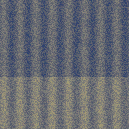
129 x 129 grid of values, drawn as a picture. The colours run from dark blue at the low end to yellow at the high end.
Stripes running up and down repeat 8 times from left to right. A horizontal seam about 60% of the way down splits the table, and the bottom part is higher. The halves do not mirror each other. Overall the values sit about 40% of the way up the scale.
